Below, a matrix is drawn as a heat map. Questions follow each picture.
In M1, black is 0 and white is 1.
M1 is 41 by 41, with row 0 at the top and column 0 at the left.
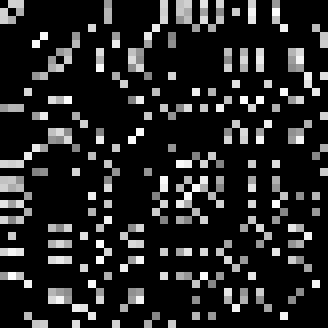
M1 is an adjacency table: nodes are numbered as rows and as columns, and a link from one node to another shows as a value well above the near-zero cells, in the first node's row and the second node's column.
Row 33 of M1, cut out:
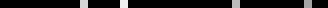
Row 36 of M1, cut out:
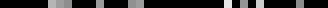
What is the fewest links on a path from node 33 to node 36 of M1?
6
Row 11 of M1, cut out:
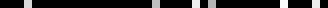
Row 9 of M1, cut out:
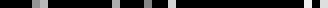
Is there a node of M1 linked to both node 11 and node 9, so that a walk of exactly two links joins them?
no
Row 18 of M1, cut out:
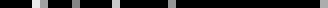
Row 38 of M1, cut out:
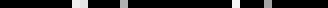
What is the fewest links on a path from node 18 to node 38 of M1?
2
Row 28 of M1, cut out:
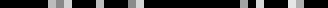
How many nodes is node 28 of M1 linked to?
10
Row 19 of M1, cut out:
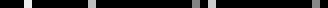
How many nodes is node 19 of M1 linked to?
5
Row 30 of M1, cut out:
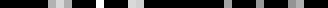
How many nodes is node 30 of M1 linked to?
10
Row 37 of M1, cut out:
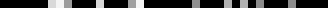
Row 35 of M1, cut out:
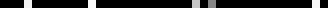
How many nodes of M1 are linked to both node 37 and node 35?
1
